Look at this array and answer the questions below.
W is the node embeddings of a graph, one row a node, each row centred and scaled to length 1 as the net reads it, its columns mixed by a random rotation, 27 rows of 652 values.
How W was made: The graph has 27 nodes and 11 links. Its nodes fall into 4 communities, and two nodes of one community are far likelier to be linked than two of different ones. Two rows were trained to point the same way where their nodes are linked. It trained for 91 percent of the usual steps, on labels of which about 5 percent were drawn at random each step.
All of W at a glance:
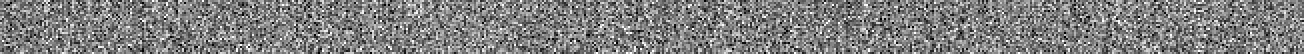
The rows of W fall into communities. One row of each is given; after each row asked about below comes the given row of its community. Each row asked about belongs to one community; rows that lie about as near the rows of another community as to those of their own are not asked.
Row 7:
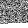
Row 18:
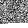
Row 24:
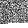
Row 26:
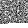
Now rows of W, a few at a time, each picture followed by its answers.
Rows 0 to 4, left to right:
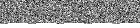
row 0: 24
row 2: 7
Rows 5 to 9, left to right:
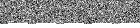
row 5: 24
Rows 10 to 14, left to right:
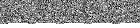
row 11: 18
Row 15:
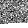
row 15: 18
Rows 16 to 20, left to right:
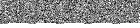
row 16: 26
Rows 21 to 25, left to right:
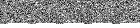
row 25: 24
